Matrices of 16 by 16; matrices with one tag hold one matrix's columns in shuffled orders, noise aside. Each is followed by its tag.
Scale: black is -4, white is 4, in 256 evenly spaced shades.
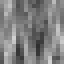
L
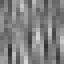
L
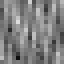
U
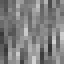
L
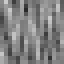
U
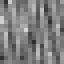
U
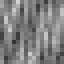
U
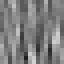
L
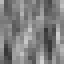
L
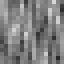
U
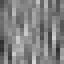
L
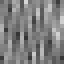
U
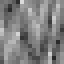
U
